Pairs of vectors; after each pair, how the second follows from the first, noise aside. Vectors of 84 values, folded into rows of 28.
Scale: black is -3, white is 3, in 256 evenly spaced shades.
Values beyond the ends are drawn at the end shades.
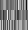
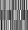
reversed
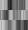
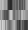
copied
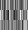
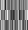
reversed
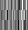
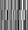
copied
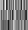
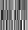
reversed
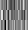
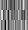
copied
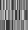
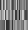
copied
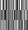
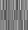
shrunk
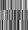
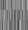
shrunk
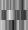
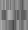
shrunk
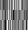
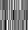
copied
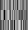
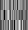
copied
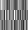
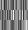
reversed
